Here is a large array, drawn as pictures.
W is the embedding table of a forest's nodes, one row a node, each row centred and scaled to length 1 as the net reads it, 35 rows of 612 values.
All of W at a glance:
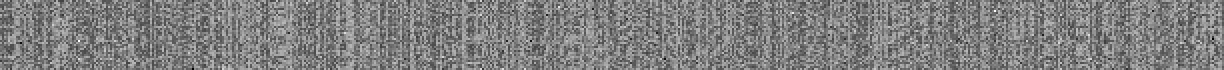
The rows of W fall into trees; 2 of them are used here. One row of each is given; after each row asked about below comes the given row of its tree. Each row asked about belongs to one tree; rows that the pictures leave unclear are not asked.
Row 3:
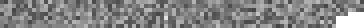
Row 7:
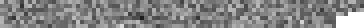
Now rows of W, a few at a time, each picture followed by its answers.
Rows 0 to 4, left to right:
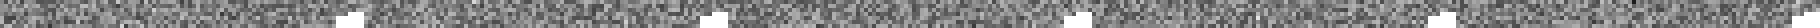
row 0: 7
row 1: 3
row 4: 7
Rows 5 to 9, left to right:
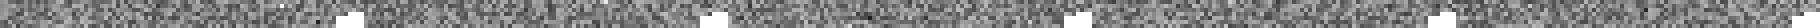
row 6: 3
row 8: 3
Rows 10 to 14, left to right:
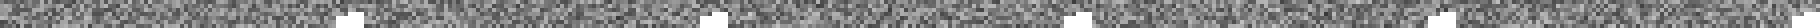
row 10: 3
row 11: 3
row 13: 7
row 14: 3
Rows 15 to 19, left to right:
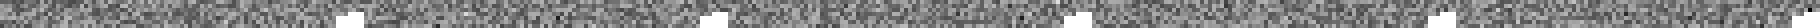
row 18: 7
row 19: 7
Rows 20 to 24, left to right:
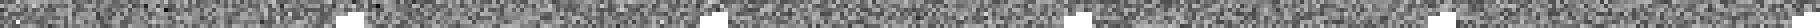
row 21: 7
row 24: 3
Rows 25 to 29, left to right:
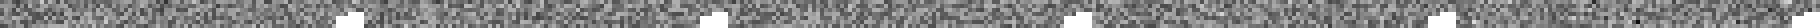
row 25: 3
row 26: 3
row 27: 3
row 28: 7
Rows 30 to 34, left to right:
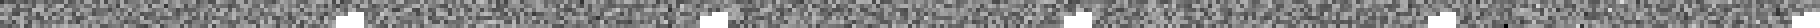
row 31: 7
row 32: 3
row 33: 3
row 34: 7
